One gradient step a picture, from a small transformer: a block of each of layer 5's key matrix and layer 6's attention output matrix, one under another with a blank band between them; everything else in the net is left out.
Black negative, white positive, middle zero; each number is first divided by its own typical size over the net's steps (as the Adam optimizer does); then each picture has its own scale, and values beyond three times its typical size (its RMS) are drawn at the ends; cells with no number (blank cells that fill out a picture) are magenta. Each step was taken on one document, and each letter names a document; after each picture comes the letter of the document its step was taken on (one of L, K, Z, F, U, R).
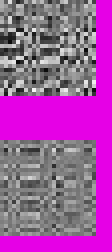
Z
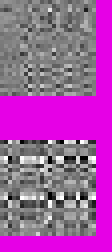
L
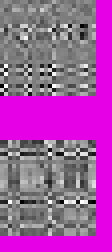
L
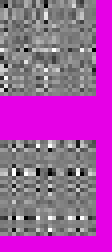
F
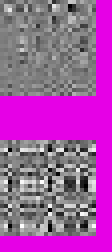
L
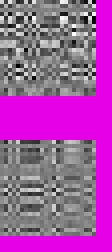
Z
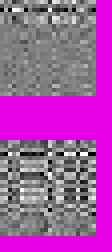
L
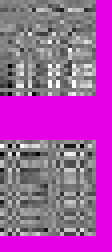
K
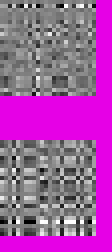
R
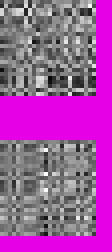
R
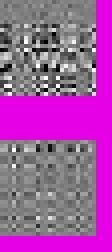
F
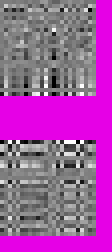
K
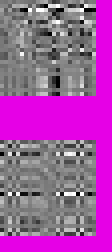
K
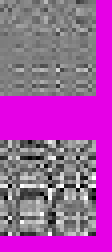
L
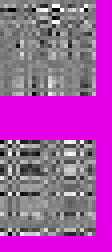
K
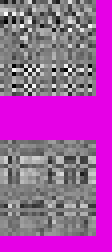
L
